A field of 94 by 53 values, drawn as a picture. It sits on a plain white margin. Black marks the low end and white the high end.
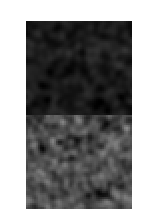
It is made of 2 by 1 panels. Panel 1,1: very low, blotchy, faint in contrast. Panel 2,1: low, blotchy.
